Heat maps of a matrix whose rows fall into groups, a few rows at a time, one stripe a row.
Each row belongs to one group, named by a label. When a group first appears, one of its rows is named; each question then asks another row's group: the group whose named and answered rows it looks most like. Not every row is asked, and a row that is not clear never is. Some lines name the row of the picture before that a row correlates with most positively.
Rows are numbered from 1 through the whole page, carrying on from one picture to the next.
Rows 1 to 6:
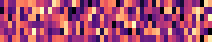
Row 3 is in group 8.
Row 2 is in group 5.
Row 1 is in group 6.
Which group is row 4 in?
6
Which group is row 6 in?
8
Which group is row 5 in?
5
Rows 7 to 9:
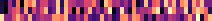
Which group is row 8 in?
5
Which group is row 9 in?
8
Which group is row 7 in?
5
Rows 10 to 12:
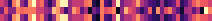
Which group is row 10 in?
8
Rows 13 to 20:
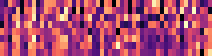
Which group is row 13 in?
5
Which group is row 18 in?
8
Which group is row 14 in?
5
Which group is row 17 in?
8
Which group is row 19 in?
8
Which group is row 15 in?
8
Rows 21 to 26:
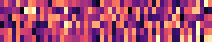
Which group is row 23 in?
8
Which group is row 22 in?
5
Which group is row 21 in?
6
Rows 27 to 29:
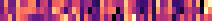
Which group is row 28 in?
6
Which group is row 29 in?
6
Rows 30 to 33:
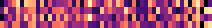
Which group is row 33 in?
8
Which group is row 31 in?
6
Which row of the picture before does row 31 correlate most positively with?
27
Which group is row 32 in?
5
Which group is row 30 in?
5
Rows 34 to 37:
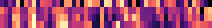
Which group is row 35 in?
8
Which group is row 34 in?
5
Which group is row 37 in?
8
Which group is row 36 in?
8
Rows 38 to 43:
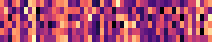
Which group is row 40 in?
8
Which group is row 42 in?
8
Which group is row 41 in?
6
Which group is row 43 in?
8
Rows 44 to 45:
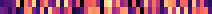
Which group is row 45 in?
5
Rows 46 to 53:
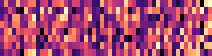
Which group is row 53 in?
5
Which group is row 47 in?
5
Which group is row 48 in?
8
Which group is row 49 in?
8
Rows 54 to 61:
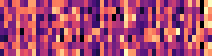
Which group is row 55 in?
6
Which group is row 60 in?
8
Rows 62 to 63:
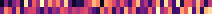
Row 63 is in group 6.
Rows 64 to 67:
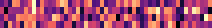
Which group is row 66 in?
6
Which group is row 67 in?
5
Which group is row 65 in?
5
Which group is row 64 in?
8
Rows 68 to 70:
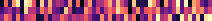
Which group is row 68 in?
5
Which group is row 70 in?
6
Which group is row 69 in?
5
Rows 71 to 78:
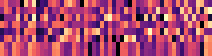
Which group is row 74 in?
8
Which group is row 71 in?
5
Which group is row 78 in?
8
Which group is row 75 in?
5
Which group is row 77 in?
8
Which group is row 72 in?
6
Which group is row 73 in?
5
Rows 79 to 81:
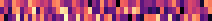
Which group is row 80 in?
8
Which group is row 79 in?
8
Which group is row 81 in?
5
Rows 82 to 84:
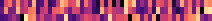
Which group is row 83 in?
6
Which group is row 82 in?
6
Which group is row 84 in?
5
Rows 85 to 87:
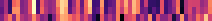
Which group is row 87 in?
6
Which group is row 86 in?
8
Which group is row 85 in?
8
